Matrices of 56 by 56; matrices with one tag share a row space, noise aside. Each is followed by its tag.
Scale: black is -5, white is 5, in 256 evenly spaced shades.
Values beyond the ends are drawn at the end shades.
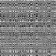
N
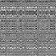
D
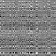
N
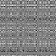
D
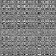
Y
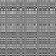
D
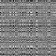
N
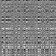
Y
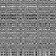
D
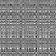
D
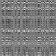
Y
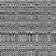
N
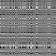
N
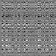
Y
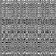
Y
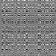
Y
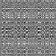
Y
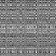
D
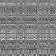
D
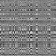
N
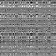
N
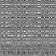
Y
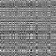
N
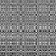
D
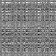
Y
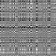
N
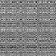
D
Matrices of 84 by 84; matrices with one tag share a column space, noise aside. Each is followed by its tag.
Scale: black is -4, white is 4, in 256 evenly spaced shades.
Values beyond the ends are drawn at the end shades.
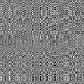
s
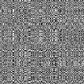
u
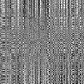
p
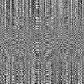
p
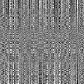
p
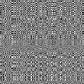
s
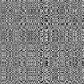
u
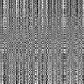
p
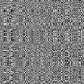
u
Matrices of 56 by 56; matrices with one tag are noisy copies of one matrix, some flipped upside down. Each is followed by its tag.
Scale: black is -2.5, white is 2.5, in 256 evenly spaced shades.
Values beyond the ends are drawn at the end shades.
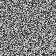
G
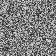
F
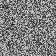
F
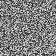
G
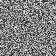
G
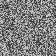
F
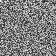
G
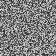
G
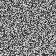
G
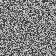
G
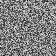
G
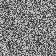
F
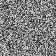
F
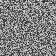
G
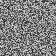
G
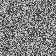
F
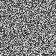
G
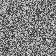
F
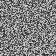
G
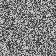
F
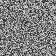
G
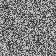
F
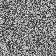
F
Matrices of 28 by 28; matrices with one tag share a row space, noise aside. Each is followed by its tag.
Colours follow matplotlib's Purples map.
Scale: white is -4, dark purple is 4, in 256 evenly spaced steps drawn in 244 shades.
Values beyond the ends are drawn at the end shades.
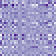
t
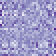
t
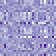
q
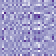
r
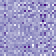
q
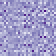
q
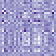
r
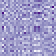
r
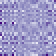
t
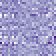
t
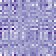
t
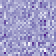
q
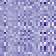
q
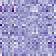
t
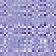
q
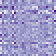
t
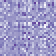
q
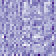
r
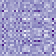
r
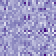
q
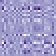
r
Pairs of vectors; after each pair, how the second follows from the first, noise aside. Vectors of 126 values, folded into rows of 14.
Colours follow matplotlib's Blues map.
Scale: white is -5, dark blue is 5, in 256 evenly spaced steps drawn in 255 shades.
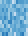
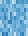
copied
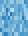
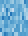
copied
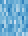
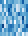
scaled up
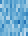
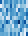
scaled up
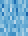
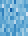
sign-scrambled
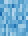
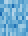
copied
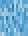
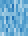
copied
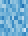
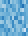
copied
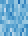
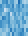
sign-scrambled
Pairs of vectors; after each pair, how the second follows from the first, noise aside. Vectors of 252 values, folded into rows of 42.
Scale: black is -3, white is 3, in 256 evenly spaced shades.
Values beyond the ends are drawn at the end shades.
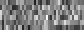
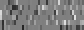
partly zeroed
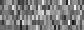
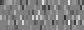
partly zeroed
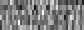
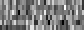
reversed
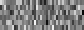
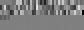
partly zeroed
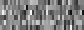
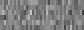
shrunk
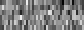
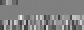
partly zeroed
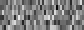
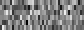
reversed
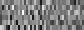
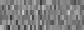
shrunk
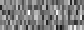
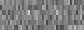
shrunk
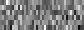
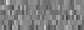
shrunk
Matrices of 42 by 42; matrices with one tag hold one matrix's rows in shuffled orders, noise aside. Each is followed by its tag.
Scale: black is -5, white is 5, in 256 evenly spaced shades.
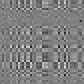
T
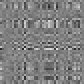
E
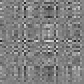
E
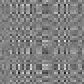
T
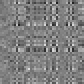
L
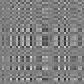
T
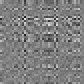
E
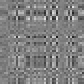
L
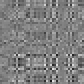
L
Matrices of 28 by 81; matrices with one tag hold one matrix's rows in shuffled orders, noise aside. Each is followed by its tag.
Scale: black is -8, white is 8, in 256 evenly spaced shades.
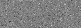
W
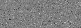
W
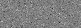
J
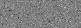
W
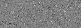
W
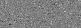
W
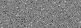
J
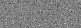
W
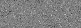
W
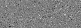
W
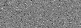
J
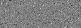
W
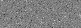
J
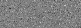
W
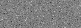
J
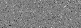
W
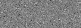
J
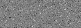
W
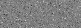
J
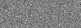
J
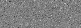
W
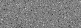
J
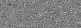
W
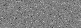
J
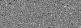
W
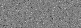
J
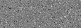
W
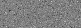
W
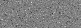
J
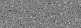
W
